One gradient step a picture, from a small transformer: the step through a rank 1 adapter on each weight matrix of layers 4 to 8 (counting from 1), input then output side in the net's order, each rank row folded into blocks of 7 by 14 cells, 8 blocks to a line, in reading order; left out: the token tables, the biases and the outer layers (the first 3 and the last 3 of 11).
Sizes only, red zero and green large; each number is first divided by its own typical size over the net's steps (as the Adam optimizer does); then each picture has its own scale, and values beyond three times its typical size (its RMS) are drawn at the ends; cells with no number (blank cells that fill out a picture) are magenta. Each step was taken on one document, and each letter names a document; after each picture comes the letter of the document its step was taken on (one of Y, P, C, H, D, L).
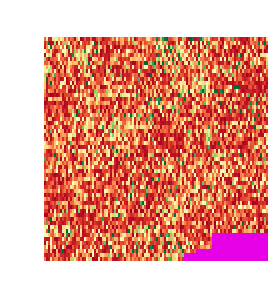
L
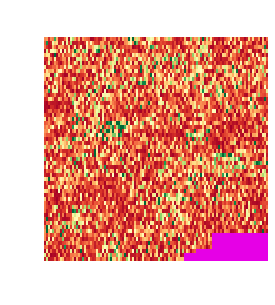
L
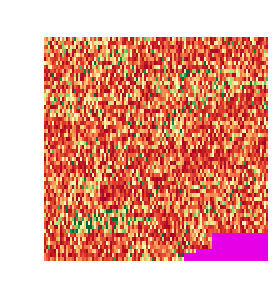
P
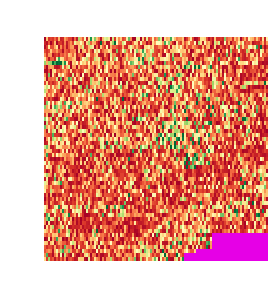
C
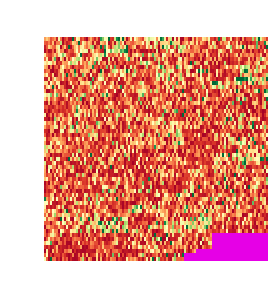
P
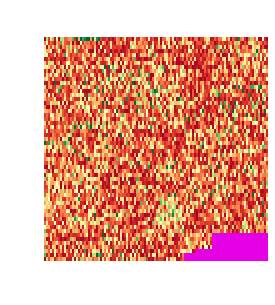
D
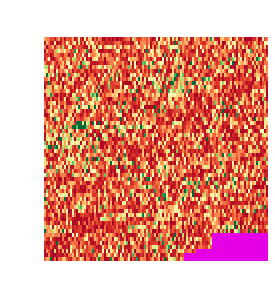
L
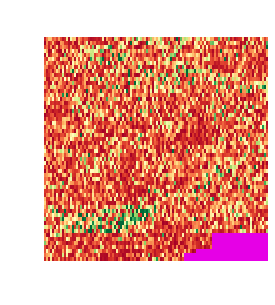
P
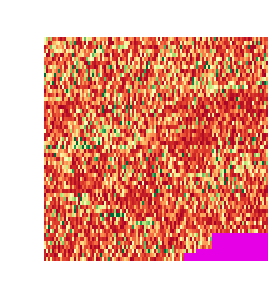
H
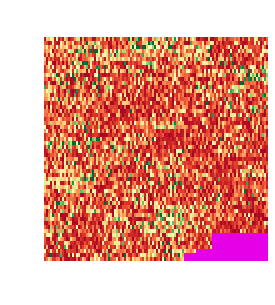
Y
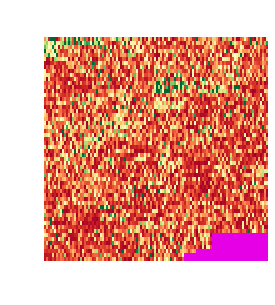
L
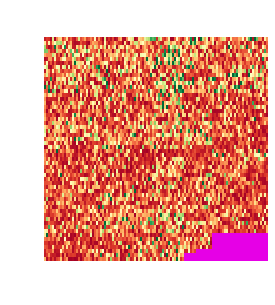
H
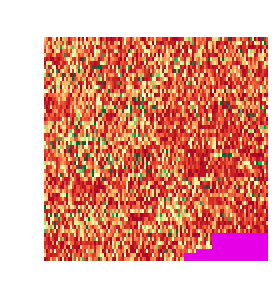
Y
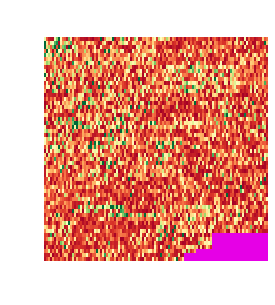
H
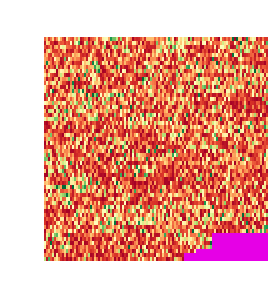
C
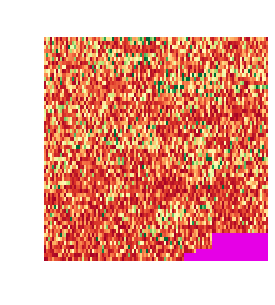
H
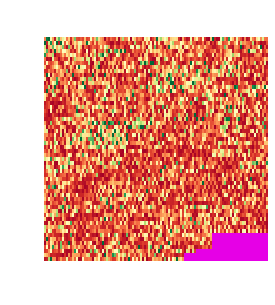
H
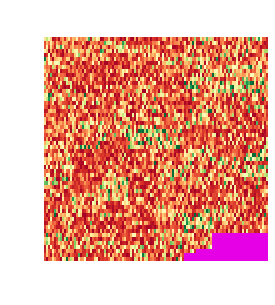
C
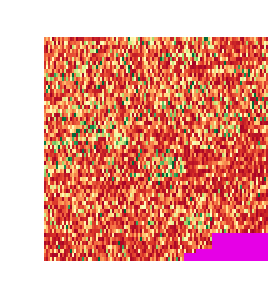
Y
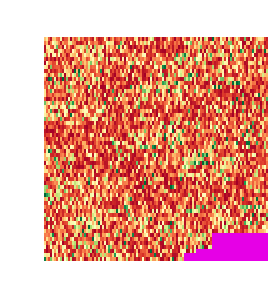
C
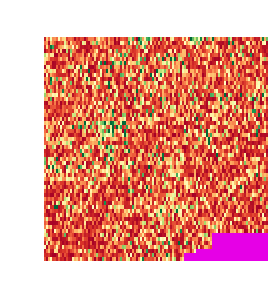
L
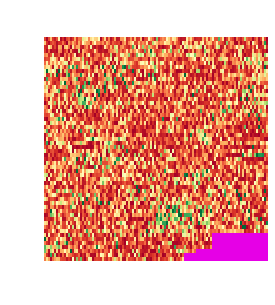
D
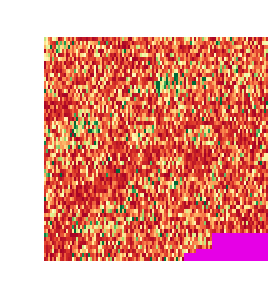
L
